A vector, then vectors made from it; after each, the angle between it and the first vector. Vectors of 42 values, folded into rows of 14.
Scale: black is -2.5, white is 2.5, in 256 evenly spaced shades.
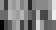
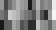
nearly parallel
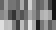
nearly opposite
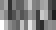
nearly opposite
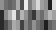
partly aligned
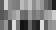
orthogonal
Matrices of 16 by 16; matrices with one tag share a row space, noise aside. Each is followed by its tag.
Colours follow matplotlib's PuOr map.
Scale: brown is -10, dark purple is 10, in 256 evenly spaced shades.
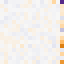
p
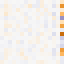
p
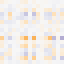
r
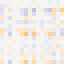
r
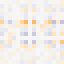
r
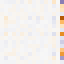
p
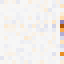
p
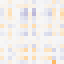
r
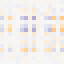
r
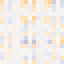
r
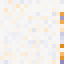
p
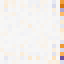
p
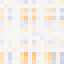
r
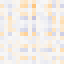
r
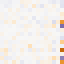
p
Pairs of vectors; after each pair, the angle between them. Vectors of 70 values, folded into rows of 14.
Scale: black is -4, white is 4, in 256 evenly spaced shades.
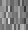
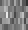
partly aligned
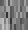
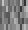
orthogonal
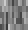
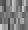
partly opposed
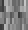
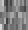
nearly opposite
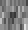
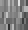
orthogonal
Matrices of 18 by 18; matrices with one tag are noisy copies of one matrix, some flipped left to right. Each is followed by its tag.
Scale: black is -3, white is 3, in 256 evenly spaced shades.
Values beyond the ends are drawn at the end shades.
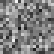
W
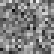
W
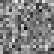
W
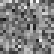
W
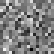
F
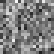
W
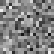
F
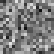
W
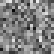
W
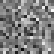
F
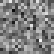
W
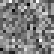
W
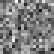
W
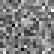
F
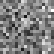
F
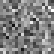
F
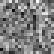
W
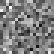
F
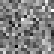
F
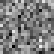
W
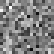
F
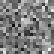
F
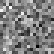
F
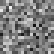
F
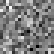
F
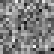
W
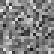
F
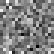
F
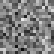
F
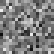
F
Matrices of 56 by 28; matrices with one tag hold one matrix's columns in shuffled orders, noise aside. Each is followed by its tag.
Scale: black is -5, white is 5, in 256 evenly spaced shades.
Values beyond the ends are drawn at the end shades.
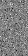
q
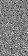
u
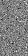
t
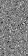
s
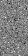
t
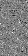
u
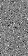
s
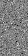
s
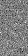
u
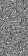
t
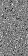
q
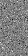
t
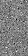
t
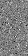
s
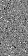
t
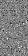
u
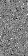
q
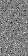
u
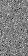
q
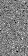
u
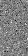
u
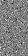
t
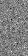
t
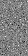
s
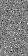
u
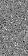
s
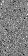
q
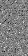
u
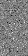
u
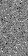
t
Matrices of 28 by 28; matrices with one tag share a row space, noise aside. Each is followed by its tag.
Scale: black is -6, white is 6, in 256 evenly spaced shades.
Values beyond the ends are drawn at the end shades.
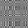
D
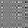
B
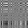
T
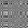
T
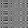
T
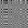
T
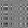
T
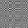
D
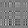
D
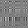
D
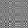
D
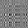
D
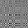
D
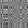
T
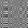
T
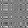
T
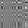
B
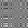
T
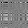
T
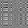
T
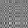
D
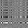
T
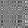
B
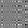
B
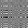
T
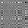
B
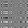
T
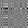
T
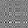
D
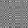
D
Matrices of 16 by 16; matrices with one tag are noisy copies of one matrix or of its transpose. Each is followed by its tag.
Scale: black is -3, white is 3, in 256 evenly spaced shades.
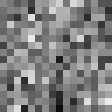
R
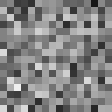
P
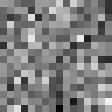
R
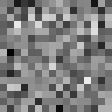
P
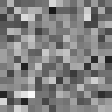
P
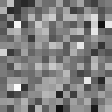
P
